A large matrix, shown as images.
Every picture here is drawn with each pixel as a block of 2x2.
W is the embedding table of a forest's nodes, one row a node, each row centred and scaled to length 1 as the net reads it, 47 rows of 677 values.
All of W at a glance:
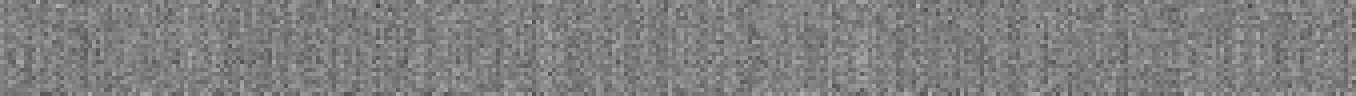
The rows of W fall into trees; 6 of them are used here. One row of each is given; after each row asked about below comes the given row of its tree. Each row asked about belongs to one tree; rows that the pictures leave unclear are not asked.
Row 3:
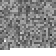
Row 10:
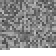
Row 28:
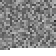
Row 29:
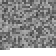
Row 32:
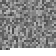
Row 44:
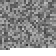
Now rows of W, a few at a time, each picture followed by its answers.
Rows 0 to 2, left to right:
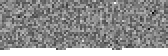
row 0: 29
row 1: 28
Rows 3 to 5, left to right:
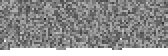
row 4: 10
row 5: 32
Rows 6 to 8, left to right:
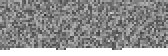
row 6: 29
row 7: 32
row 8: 32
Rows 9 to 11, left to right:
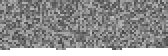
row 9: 3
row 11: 29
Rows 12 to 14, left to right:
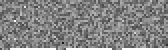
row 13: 32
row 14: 29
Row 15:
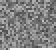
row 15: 44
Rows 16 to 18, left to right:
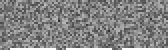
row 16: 28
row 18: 29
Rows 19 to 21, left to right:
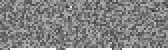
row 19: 28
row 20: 44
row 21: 32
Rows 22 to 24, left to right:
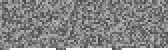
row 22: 29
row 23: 3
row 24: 29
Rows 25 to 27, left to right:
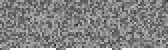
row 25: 28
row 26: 28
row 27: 44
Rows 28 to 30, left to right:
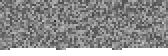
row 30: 28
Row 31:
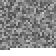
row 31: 28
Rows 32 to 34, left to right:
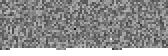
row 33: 28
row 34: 3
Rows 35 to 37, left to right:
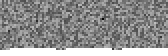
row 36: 44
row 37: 32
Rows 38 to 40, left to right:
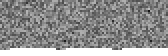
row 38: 28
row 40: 3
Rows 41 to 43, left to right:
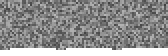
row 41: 29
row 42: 32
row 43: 29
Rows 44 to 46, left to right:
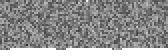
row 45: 32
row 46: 10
